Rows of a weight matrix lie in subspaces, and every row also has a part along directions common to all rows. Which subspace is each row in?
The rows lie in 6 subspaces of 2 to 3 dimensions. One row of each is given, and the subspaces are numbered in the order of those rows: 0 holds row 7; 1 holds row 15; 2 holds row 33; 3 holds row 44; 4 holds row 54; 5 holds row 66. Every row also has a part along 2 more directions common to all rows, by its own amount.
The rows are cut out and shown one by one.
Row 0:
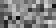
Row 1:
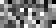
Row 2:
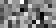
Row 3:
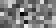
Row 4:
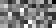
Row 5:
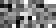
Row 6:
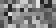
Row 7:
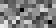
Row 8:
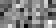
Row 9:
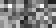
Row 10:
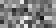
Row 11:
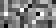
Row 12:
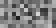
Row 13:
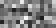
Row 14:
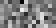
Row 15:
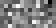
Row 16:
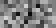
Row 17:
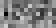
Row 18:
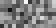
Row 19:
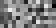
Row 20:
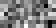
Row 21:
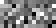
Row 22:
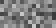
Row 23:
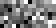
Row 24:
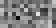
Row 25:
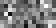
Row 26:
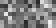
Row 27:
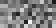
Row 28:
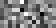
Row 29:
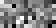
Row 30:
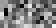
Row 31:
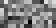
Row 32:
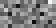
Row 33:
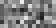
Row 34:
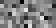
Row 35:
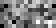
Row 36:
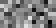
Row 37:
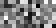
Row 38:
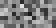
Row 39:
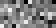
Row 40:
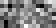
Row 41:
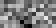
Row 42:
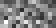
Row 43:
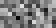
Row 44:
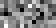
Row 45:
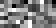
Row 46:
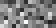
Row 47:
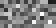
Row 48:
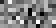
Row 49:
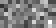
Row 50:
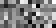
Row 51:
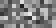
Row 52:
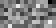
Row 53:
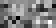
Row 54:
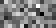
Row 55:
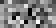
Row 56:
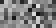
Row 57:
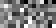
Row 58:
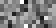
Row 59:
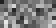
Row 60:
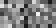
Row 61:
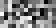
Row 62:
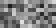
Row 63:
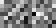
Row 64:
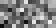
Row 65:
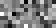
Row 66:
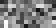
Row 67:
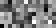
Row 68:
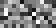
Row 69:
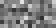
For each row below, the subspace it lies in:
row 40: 5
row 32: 1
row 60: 5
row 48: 4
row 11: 3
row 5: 5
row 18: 0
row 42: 0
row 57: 4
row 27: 4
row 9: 5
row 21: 5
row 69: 2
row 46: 0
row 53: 0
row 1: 4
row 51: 3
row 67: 0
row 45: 2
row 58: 2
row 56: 4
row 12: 3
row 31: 4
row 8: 1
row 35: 0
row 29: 5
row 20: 1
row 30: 3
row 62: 5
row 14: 2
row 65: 2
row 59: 5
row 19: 0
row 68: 3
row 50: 4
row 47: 1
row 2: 2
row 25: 1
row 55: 4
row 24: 3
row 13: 2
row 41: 5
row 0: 0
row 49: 1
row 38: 3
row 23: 0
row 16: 4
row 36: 1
